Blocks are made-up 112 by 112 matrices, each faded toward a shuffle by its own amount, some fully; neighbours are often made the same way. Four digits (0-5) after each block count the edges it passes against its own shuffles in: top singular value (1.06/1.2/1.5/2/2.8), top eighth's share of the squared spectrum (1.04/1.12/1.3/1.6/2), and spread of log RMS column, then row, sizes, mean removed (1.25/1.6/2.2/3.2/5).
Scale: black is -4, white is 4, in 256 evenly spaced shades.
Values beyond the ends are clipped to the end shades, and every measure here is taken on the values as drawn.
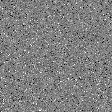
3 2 0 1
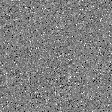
3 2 1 0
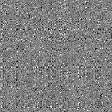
4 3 2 2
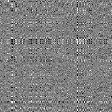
5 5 3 3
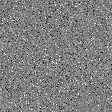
0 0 0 0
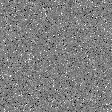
1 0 0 0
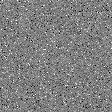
2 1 0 0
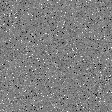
0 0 0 0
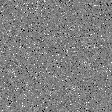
3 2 0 1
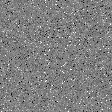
1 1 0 0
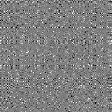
5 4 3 3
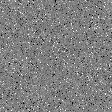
2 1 0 0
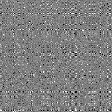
5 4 3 3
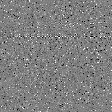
4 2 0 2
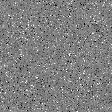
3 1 0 0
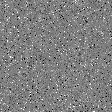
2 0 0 0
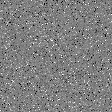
1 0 0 0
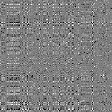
5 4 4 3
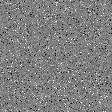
0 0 0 0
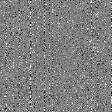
3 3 3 0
